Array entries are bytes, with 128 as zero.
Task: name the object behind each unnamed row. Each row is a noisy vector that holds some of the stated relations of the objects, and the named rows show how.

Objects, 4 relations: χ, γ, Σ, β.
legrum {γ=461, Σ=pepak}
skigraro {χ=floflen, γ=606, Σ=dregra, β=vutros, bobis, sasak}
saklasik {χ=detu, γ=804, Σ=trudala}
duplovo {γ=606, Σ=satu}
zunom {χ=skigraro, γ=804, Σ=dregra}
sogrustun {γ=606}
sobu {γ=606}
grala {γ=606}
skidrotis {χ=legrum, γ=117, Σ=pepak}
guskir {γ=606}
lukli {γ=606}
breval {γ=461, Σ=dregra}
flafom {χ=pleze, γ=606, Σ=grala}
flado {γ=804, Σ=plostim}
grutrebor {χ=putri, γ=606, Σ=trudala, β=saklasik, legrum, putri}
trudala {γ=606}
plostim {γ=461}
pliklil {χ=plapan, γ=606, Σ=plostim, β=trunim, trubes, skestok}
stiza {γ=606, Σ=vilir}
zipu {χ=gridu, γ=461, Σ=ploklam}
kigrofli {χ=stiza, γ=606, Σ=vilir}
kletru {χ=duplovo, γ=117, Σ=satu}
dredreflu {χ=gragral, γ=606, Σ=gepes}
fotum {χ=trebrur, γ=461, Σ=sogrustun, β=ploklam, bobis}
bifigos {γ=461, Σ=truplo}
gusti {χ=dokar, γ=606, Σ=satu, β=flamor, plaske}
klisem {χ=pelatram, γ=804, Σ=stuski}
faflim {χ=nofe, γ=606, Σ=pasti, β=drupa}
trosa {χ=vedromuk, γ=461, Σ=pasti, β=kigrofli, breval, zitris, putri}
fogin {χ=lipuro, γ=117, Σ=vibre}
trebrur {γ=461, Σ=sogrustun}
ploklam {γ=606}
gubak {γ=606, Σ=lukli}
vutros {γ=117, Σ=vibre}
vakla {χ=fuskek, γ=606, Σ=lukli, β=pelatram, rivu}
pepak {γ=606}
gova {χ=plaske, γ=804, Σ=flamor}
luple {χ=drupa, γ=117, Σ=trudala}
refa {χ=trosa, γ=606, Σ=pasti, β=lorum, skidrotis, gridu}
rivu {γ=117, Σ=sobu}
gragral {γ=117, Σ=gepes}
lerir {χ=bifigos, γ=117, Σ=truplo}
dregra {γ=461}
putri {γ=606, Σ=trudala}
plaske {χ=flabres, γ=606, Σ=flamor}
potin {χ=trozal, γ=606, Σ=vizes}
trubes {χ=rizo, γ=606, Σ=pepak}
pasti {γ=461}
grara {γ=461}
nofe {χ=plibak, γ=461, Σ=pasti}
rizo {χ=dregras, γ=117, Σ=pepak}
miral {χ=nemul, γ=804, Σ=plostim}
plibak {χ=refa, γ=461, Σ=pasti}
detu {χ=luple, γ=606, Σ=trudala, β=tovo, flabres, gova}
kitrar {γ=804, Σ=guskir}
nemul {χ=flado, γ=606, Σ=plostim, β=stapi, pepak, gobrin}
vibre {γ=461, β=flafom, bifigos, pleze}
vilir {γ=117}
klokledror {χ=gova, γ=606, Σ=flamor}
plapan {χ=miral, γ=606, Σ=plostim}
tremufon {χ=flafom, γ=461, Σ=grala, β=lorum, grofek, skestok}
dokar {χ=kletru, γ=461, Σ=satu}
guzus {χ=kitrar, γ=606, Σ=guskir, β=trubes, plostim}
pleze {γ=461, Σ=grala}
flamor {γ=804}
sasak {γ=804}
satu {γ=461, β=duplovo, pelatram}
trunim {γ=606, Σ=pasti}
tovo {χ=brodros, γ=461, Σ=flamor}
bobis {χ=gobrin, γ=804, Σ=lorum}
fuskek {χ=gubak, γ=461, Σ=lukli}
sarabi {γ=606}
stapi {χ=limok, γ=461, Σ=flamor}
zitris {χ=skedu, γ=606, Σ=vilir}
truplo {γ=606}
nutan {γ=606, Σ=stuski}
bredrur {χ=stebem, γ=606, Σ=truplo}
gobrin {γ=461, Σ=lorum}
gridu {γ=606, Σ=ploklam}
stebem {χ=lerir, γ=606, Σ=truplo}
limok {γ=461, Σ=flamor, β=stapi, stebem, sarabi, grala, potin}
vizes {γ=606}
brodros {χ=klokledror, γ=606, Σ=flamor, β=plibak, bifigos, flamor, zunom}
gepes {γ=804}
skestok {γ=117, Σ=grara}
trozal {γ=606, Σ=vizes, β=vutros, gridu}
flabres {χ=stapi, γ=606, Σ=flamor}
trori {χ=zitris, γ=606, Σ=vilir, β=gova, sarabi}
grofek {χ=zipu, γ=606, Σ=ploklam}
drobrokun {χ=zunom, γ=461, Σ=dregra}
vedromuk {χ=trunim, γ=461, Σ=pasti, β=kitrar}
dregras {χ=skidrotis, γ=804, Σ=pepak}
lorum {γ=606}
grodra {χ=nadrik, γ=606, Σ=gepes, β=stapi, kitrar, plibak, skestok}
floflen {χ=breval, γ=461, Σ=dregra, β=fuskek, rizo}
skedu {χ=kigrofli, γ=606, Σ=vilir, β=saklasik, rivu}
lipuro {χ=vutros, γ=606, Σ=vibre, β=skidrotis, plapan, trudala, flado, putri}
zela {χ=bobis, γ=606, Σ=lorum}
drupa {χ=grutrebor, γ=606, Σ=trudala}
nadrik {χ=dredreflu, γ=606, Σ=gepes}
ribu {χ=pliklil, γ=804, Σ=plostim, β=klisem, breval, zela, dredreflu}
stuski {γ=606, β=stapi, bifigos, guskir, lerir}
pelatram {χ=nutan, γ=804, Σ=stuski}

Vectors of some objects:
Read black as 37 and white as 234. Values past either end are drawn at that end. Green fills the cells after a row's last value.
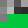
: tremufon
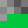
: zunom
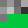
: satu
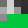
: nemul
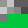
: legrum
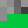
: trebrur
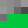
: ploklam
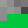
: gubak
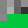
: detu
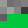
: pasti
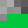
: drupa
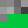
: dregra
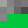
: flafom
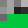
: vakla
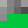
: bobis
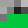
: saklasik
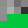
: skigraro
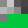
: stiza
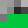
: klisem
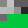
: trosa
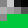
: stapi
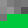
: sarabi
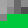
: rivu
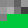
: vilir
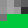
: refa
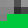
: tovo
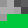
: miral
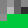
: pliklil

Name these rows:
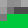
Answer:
zitris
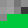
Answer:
skedu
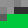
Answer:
faflim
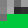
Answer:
guzus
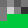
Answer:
stuski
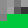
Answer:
trozal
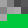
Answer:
lerir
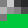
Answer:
flabres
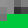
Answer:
potin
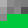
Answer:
gridu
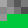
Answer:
kitrar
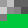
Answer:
breval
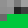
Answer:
bredrur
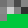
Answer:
vibre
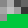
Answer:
floflen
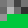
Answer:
brodros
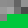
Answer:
plostim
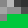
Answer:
plaske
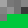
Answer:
nofe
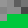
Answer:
klokledror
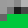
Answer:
zela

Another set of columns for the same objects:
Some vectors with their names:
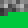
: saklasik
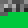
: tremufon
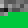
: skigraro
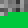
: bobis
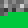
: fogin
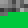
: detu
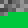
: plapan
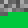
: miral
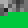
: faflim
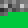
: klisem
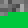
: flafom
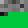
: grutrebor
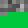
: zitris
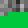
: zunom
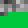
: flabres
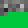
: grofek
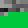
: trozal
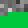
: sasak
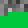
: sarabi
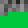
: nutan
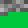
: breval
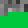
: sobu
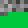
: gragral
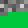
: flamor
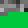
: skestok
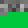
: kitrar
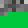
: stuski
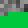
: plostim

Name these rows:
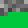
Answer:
satu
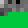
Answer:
skedu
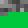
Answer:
lipuro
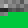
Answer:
fotum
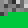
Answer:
nemul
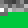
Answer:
trunim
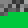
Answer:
grodra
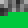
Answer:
vakla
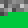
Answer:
gova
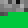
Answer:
rivu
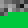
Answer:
refa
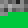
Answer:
vutros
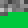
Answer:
stiza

